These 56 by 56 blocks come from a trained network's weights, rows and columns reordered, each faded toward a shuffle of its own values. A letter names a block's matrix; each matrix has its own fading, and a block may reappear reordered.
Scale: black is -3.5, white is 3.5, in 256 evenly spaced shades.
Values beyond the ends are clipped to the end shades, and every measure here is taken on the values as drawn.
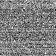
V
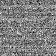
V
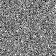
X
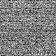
V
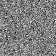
X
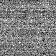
V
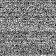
V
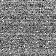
V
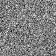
X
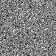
X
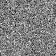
X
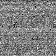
V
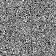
X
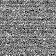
V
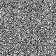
X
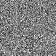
X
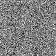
X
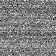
V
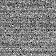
V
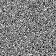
X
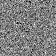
X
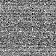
V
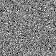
X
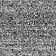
V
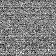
V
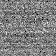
V
